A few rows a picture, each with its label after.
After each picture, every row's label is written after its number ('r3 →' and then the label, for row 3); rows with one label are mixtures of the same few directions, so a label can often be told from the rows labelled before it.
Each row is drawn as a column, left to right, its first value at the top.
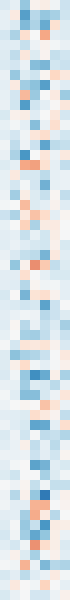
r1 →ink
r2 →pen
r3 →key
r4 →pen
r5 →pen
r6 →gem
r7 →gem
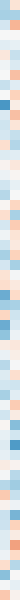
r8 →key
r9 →gem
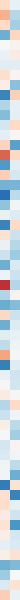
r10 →key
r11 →pen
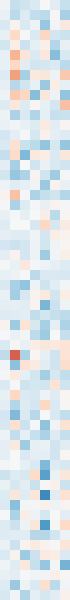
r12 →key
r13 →pen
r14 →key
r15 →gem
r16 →pen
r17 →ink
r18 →gem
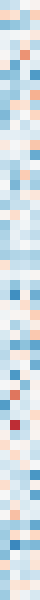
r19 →gem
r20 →gem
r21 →ink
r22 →gem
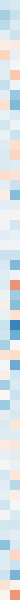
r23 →ink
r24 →key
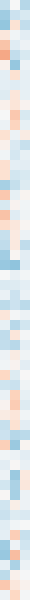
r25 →ink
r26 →gem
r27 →ink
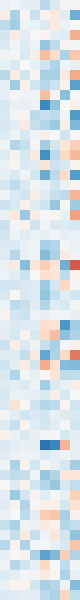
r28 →gem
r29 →pen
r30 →pen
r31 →pen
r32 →key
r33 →key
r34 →key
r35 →pen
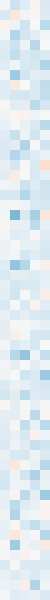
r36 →gem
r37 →pen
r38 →pen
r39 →ink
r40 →pen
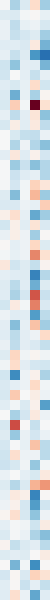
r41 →pen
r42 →gem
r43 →pen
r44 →key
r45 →ink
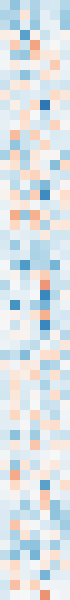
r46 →key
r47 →ink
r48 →pen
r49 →ink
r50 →key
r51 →pen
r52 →key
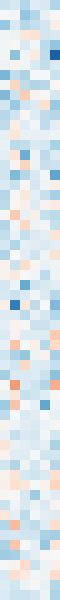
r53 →gem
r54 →ink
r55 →key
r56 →pen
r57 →ink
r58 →ink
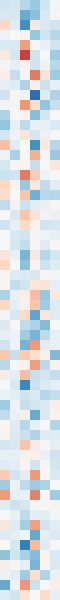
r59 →pen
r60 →key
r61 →ink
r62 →gem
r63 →key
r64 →pen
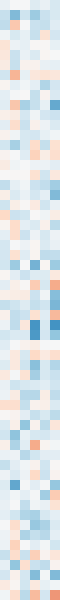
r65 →ink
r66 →gem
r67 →gem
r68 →key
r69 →pen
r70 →key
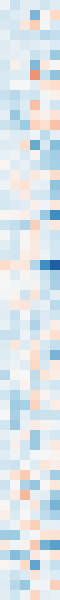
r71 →pen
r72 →gem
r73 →pen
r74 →gem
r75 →pen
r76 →pen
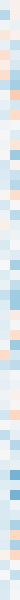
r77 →pen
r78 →gem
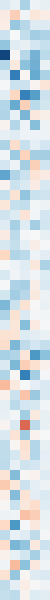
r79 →ink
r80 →gem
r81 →gem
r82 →pen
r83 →pen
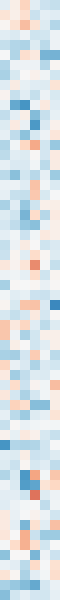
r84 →key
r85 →ink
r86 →ink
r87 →pen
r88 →ink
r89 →ink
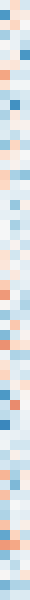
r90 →gem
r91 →ink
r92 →ink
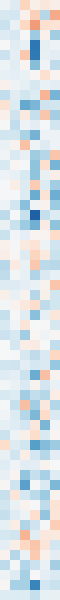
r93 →key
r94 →pen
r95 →ink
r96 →ink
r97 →gem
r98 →key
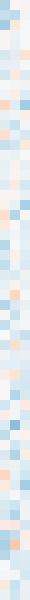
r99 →ink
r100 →gem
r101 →ink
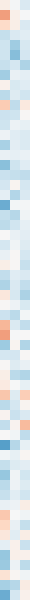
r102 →key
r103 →ink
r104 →gem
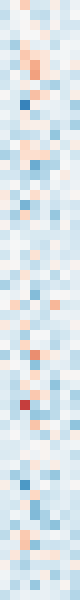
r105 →key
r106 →ink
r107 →ink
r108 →pen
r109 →pen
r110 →ink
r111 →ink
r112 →gem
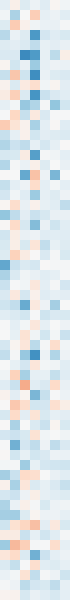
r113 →pen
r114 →gem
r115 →ink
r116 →pen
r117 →gem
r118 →ink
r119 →ink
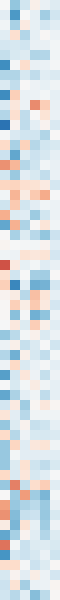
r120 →pen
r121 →key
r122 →pen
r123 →key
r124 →key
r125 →ink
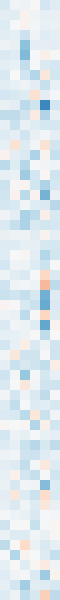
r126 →gem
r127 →pen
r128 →ink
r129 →gem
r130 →key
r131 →key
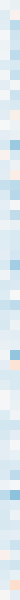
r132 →pen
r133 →pen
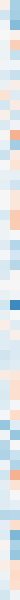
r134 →gem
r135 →ink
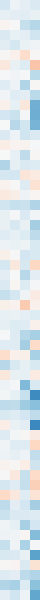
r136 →pen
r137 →pen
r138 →ink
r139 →gem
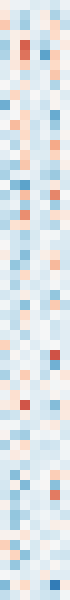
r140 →ink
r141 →pen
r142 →ink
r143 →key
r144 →ink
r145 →pen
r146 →ink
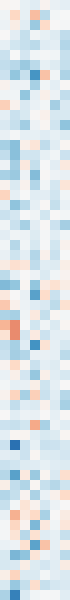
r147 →key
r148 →key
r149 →pen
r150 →gem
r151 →gem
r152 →key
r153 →pen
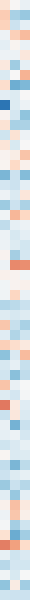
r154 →ink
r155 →pen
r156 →pen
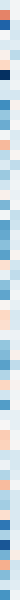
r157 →gem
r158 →key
